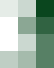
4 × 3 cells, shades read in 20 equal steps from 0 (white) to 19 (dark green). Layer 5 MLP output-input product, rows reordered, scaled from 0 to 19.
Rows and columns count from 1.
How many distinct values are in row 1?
3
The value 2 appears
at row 1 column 1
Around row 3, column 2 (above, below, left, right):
9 7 0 13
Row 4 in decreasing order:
13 7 5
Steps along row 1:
up up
